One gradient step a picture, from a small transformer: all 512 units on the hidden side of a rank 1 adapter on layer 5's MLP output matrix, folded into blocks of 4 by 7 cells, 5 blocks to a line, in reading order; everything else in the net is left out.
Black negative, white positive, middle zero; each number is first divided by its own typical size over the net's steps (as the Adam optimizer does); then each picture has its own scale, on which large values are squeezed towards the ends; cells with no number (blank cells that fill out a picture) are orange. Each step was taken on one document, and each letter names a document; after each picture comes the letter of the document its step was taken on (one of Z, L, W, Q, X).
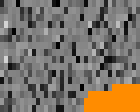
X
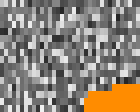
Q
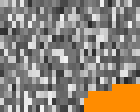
Q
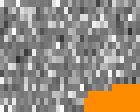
X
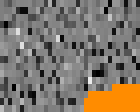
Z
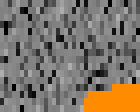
Z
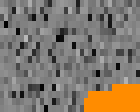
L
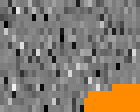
L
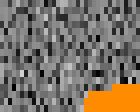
Z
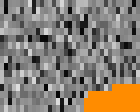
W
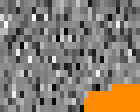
L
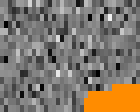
L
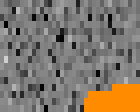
L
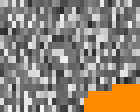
Q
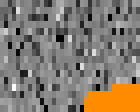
L
